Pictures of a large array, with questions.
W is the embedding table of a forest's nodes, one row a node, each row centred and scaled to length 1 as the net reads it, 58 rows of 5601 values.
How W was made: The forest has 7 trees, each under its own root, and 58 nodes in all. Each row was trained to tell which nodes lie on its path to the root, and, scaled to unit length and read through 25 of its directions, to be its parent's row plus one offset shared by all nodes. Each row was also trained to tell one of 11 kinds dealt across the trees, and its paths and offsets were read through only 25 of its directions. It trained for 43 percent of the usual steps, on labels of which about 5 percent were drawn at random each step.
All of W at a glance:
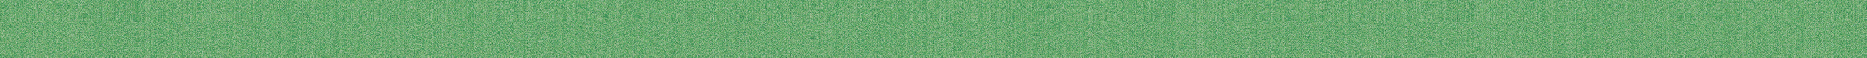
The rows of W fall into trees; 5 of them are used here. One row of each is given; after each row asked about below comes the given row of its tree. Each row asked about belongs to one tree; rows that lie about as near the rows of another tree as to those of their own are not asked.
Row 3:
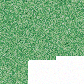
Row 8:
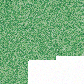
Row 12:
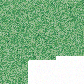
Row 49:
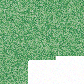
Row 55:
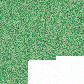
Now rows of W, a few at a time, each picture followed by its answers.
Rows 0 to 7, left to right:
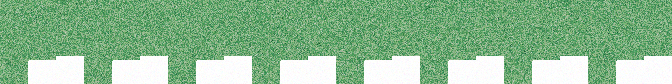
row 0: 3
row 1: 55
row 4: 8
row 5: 8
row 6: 3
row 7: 8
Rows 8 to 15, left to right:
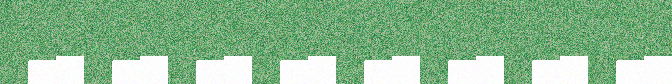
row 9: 55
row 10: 55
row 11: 3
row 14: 8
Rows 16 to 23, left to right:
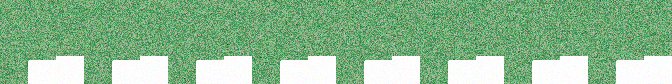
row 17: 55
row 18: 55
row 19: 55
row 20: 55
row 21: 3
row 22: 49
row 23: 8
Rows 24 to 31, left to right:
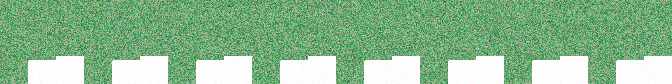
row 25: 12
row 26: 49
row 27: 49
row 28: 8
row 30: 49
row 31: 12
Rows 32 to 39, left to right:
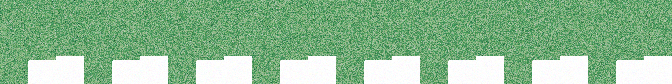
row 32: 55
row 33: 55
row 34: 3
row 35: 12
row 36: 49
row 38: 8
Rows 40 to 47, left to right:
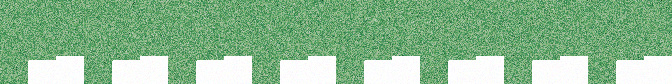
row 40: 3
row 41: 55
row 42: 49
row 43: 3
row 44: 12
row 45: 55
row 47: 49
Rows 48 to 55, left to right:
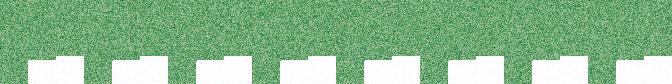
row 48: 12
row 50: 49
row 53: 49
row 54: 8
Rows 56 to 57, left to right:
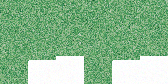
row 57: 55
